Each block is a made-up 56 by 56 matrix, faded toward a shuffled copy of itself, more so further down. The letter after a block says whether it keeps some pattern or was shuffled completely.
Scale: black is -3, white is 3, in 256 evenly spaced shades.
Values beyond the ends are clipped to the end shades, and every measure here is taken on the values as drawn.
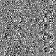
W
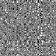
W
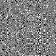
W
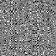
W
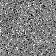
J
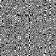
W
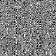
W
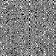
W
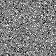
J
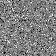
J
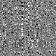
W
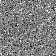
J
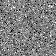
J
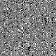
W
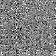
W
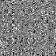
W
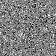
J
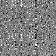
W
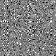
W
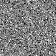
J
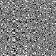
W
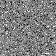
J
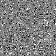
W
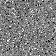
J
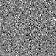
W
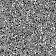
J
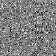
W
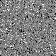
J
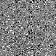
W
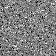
J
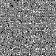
W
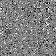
W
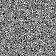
J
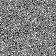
J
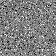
J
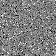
J
